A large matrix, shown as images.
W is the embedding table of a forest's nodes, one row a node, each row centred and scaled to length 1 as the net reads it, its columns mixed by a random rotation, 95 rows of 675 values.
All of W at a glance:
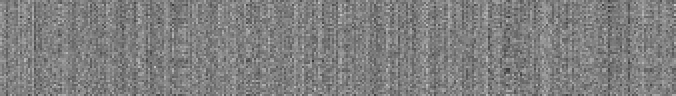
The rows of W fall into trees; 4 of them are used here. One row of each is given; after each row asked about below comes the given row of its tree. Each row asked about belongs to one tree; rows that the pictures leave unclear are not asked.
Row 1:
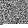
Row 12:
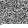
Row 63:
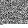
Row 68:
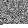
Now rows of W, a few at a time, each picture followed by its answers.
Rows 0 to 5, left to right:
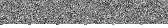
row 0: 68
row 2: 68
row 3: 63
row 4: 12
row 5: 12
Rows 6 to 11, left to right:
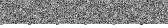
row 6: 12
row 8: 63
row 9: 12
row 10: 12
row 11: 68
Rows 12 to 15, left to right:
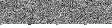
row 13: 68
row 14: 12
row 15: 63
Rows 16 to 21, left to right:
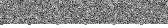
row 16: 68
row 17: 68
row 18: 12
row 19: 12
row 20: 12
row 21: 63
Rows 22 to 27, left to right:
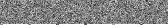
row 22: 12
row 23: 12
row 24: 68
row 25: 68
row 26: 12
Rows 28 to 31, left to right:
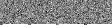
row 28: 68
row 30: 63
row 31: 68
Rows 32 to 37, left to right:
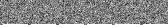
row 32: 63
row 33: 68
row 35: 63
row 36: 63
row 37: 68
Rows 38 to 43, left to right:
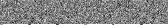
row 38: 12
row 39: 68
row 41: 12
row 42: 12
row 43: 68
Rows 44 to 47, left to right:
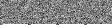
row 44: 63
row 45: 68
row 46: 68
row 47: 68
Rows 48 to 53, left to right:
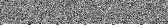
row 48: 63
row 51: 63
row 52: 63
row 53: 1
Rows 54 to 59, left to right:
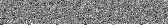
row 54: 68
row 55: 63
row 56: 63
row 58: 12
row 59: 12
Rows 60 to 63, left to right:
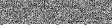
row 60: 12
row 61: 12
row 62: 12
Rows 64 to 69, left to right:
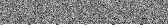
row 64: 12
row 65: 68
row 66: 1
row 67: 12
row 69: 68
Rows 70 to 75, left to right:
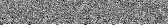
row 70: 68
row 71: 68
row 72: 63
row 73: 68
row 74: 63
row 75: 12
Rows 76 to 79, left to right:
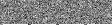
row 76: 12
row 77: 68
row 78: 68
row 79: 63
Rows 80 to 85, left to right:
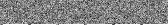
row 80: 12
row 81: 68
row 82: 12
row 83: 63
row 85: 68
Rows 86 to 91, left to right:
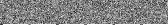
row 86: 68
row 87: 12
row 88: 68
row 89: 63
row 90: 12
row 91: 63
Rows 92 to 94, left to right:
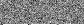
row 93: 63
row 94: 12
